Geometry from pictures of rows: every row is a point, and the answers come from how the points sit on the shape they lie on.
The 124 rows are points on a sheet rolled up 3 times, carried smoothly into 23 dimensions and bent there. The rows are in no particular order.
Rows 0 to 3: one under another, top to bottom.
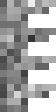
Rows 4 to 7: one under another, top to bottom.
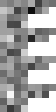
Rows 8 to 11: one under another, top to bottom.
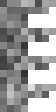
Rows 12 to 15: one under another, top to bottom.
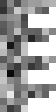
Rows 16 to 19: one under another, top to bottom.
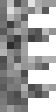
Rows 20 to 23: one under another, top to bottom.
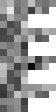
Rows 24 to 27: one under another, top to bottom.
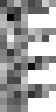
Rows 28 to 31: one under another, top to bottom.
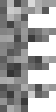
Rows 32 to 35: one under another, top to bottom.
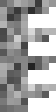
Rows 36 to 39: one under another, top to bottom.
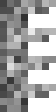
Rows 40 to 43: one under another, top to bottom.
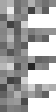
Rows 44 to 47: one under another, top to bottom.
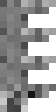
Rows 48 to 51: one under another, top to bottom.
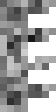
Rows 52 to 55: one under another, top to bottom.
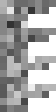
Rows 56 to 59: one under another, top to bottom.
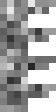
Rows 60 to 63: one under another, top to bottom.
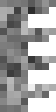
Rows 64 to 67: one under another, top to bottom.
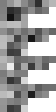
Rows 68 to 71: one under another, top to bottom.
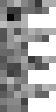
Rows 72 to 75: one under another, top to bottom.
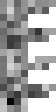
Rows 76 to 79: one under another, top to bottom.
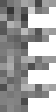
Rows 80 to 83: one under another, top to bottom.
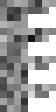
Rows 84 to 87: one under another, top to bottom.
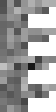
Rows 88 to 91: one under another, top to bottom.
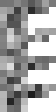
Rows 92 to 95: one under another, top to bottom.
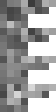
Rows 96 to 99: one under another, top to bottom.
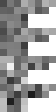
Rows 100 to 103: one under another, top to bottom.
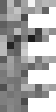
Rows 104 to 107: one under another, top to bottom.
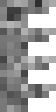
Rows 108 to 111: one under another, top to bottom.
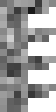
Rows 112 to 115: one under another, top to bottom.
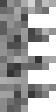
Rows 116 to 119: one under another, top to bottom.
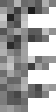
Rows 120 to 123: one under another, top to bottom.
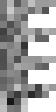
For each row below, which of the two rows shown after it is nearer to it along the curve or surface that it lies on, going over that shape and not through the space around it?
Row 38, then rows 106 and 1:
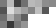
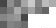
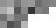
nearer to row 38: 1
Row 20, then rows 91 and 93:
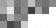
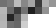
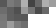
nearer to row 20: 91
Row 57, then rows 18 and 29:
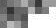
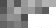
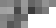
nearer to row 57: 18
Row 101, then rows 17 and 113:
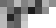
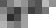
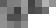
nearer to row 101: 17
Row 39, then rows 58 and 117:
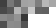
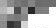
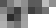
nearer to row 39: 117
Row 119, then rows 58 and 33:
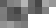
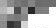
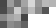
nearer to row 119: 33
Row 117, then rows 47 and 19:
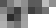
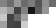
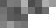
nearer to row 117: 19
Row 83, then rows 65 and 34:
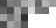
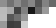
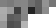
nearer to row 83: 34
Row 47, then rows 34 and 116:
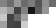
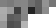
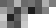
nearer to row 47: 116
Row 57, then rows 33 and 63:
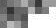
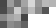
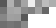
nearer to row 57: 33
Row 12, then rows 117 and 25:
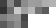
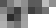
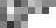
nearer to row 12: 25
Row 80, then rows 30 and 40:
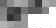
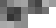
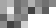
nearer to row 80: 30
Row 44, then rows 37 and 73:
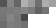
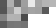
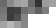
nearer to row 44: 73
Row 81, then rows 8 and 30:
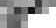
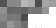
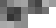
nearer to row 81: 30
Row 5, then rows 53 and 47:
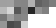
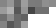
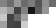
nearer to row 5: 47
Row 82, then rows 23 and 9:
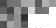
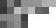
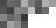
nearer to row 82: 9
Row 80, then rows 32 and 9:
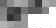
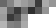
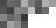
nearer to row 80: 32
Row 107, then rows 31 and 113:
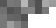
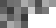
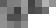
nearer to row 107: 113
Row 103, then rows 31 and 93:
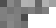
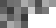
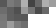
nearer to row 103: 93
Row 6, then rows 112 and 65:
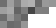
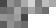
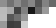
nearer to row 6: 112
